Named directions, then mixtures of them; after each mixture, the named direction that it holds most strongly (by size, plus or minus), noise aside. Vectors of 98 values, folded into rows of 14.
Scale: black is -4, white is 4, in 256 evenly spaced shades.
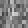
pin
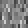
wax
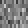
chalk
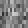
pin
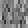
wax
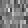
wax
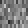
chalk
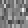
chalk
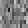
wax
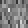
chalk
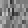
pin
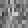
pin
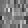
wax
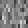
wax
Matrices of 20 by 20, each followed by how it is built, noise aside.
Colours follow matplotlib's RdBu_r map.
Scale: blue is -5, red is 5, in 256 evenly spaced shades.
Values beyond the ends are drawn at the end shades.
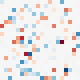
sparse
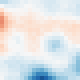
smooth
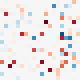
sparse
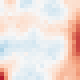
smooth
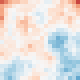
smooth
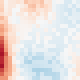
smooth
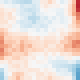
smooth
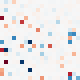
sparse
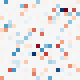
sparse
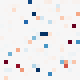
sparse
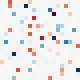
sparse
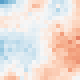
smooth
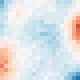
smooth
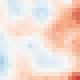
smooth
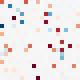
sparse
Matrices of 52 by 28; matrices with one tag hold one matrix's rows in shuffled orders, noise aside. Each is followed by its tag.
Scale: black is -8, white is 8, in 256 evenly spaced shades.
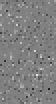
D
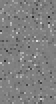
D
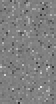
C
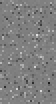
D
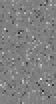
C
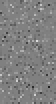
D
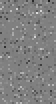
D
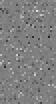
D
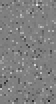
D
